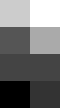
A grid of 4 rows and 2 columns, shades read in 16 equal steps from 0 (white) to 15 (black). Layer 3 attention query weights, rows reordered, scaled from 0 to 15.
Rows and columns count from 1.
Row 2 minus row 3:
-1 -6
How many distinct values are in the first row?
2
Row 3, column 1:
11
